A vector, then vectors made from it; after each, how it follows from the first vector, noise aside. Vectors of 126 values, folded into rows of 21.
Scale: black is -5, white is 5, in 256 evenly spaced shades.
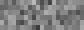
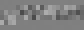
partly zeroed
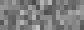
negated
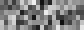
scaled up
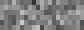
negated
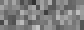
negated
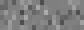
partly zeroed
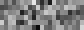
scaled up
